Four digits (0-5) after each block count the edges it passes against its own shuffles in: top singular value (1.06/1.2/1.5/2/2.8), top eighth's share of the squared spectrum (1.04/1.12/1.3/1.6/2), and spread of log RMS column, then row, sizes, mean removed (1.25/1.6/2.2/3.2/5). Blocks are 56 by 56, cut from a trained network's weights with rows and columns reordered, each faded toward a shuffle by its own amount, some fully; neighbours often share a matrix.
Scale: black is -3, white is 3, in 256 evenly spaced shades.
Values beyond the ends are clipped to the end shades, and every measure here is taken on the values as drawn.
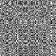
4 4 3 2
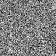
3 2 0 0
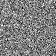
0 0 0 0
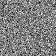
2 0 0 0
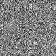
3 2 0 0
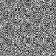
4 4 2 1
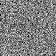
3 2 0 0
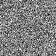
1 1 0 0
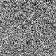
3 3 1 1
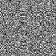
4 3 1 2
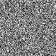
2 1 0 0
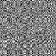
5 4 2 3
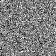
2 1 0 0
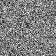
2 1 0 0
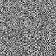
4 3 2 1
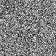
3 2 0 0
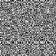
4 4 1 2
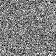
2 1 0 0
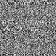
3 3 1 2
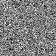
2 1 0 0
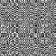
5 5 3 3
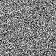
0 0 0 0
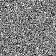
0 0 0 0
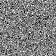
0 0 0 0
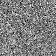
0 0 0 0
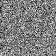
0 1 0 0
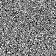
0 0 0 0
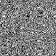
3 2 0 2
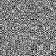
4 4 0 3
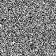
2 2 0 0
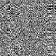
4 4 2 2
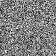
0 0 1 0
